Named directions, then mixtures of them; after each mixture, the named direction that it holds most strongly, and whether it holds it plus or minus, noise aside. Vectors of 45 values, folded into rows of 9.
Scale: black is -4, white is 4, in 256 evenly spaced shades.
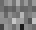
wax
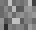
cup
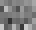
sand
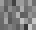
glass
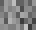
glass, minus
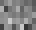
sand, minus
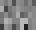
sand, minus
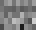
wax, plus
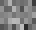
sand, minus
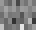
wax, minus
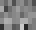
sand, minus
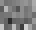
sand, plus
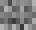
sand, plus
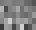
sand, minus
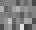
sand, minus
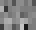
sand, minus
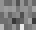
wax, minus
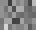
cup, minus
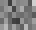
cup, minus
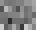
sand, plus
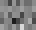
wax, minus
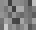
cup, minus
